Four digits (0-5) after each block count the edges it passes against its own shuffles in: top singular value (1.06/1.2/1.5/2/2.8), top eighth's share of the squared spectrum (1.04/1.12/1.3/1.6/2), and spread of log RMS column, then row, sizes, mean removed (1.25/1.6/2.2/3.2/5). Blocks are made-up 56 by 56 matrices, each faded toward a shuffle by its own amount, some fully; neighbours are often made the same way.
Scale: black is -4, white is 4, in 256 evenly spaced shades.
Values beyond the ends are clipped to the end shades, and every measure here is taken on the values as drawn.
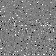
1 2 1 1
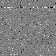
3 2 0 1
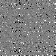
2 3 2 2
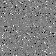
1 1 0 1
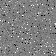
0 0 0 0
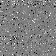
2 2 1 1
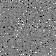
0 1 0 0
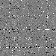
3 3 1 2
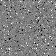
0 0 0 0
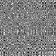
4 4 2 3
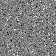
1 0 0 0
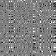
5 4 3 3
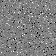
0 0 0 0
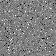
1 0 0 0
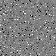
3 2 1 1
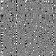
4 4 2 1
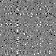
4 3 2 2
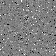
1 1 0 0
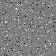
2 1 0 0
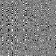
4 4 3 2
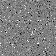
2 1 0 0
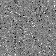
1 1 0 0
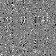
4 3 2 1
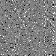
3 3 2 0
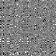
4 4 2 2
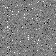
2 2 0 0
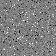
0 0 0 0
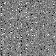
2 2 2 0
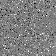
0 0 0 0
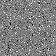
1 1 1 0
